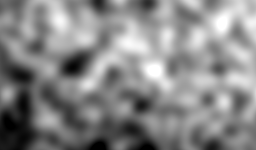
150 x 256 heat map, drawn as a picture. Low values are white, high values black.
Overall the values sit about 50% of the way up the scale. No regular stripes run through it. There is an overall slope up to the bottom left. There are no lone odd cells. The field is smooth, with broad soft blobs. No single row or column stands out from its neighbours.
